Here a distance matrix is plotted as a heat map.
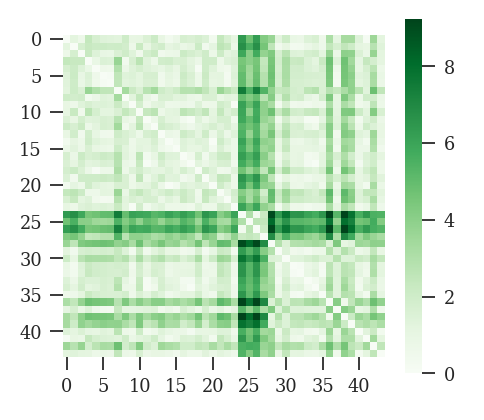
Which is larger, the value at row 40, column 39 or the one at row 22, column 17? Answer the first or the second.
the first
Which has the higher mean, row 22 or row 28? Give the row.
28
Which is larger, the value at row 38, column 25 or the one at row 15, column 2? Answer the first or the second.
the first
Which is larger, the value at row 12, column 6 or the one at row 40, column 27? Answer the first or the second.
the second
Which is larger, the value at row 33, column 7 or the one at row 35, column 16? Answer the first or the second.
the first
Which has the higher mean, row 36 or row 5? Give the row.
36
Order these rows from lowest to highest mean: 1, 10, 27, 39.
1, 10, 39, 27
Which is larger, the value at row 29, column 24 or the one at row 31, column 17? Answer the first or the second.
the first
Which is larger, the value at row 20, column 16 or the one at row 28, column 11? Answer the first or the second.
the second
